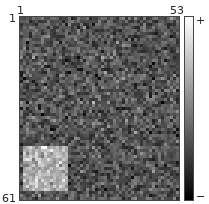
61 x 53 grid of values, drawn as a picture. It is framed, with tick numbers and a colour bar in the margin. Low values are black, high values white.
No regular stripes run through it. In the bottom left lies a patch that is higher than the rest. Most values sit low, with a long tail of high ones. The bottom left is the ninth with the highest average. Neither half mirrors the other.
